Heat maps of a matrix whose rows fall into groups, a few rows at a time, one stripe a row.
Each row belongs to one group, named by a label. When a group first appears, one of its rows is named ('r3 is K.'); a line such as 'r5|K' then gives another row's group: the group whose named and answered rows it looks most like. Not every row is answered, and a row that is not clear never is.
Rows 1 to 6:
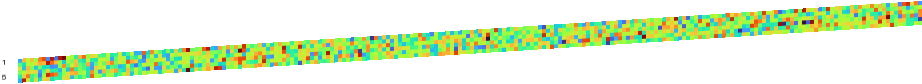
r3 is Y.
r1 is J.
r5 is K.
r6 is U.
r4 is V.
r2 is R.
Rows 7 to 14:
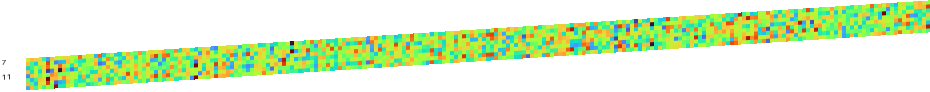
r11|U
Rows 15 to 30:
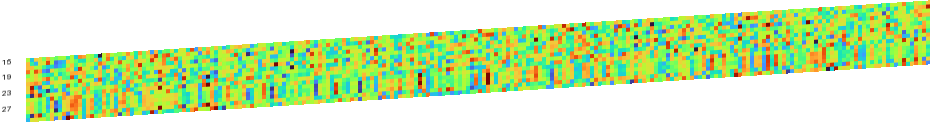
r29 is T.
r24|T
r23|V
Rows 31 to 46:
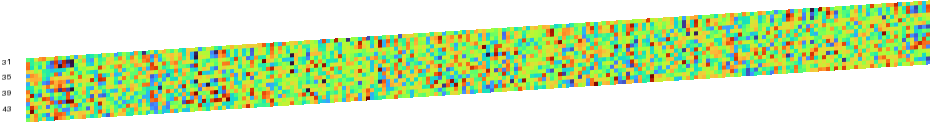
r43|U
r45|K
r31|V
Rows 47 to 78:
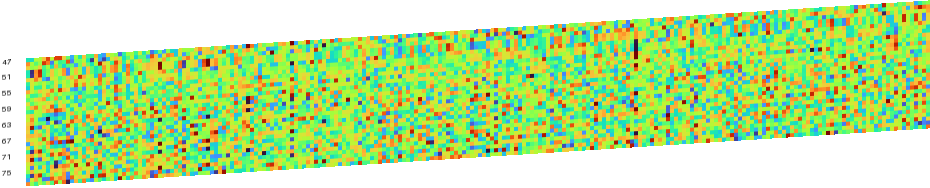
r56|Y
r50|T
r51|T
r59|U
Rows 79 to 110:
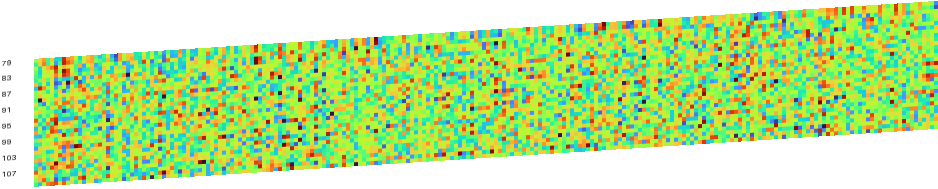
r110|V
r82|R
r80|K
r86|U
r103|R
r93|Y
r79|K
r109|U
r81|V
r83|R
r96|Y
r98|V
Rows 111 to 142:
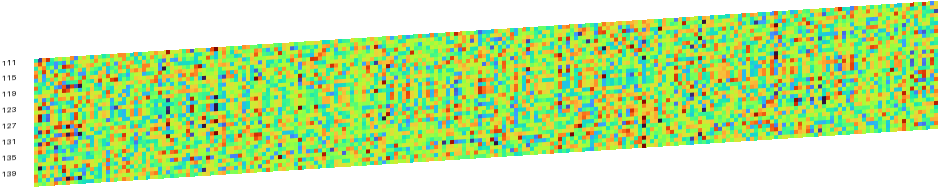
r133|V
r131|Y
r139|R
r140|Y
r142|Y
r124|K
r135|Y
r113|K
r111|T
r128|J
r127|R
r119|R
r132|T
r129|T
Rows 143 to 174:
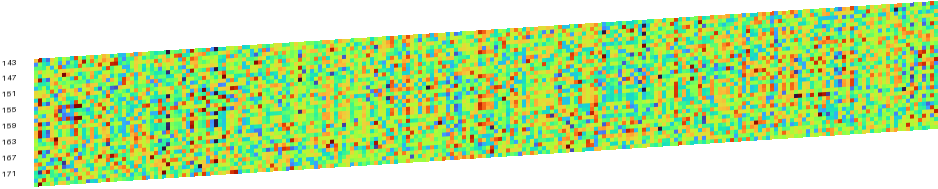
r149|Y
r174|U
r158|J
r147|R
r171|T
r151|K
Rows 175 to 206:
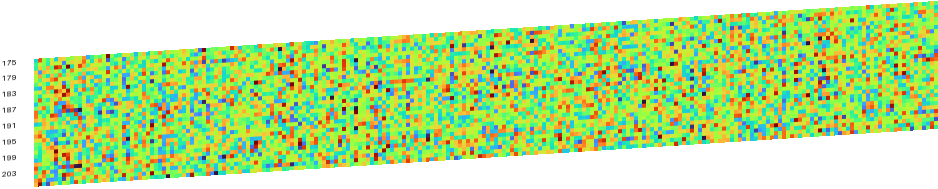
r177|J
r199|R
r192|V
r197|V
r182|V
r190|V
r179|U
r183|J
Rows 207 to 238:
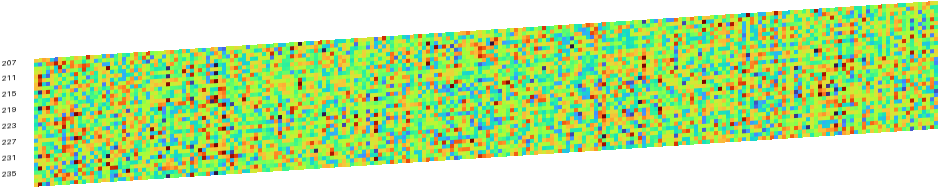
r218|Y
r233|J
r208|V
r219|T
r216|Y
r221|J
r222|K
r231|T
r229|K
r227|J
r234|U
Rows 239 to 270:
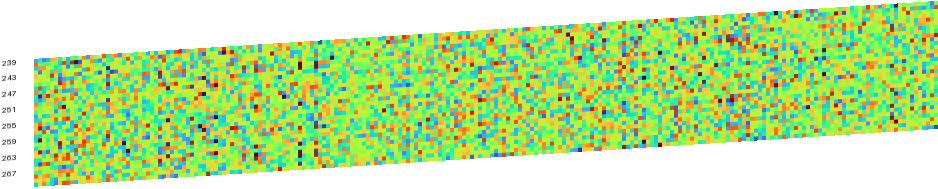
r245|R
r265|T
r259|U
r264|R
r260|R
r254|R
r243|K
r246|U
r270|K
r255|V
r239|Y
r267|R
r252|V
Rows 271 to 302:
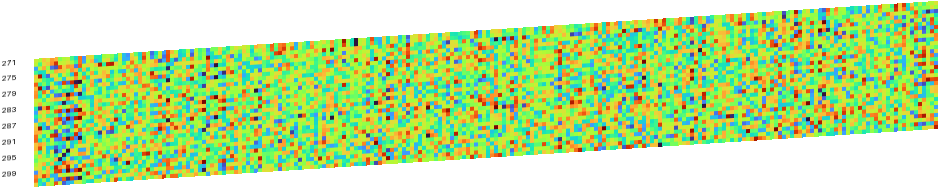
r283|T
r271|V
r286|J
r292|V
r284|J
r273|K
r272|V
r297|K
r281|Y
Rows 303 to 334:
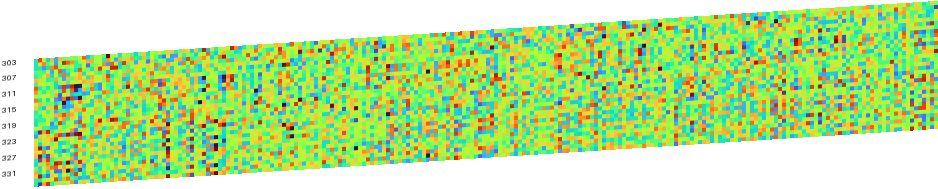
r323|V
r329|J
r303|U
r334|T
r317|R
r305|Y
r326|U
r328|T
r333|R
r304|K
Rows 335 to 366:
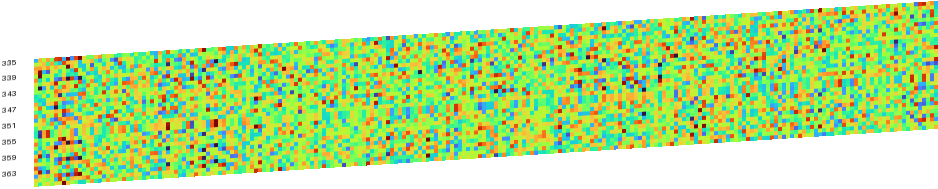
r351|K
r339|U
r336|K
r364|J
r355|R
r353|T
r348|R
